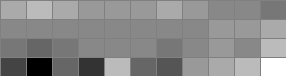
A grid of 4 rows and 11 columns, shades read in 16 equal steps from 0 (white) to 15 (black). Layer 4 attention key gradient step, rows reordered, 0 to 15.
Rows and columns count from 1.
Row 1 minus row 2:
-2 -3 -2 -1 -1 -1 -2 -1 1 1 3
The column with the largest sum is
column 2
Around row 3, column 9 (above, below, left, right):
6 5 7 7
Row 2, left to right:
7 7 7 7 7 7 7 7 6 6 5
